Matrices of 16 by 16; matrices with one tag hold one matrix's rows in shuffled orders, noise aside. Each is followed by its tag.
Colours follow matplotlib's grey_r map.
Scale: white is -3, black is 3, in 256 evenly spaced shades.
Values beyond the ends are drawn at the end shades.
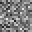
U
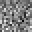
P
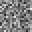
P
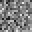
U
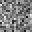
P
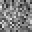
P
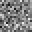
U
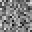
P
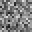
U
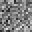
U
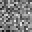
U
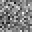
U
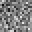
U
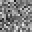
U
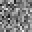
U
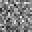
U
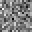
P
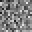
U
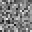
U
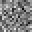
P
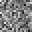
P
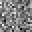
P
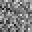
U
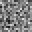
U
